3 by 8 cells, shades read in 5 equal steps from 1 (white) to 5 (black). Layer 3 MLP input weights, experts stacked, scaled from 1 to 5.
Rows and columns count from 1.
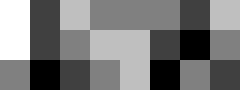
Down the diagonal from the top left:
1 4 4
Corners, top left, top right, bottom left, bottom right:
1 2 3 4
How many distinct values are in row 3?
4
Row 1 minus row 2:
0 0 -1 1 1 -1 -1 -1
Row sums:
22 24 29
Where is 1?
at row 1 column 1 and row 2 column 1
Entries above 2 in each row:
5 5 7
